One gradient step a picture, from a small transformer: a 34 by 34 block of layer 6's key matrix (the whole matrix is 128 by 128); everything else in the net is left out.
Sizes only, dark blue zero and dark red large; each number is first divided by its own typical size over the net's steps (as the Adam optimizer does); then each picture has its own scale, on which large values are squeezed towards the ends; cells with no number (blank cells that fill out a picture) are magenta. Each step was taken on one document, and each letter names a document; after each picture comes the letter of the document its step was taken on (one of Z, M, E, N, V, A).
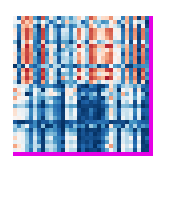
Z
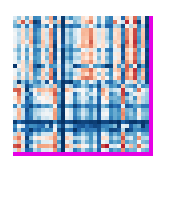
Z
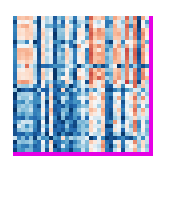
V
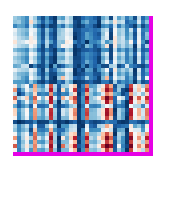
Z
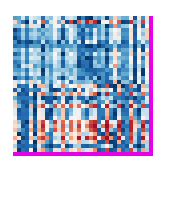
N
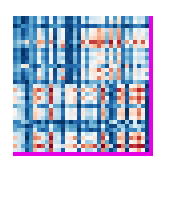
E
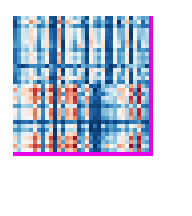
E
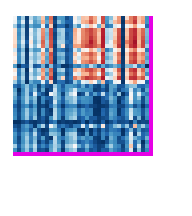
Z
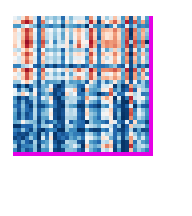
E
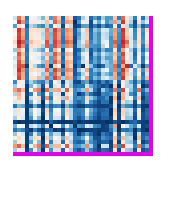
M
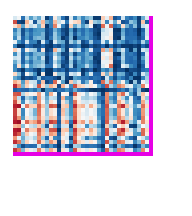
N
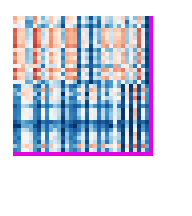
M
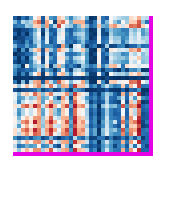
N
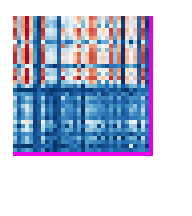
V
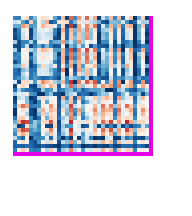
V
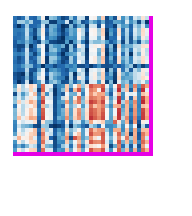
V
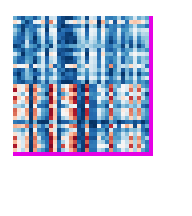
E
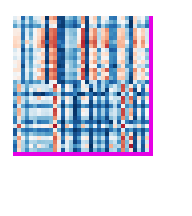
M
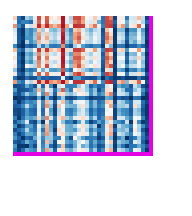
N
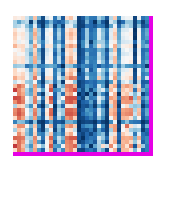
M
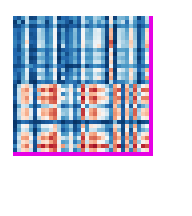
M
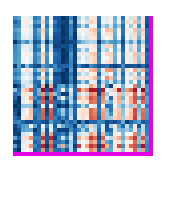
E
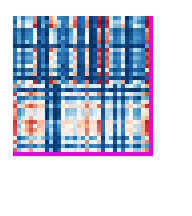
N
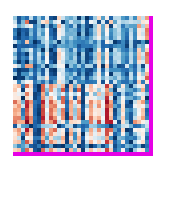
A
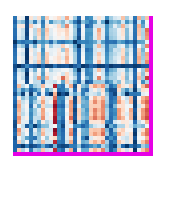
A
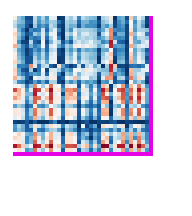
Z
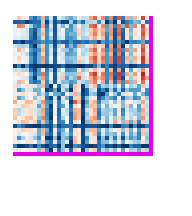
A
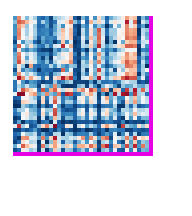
E
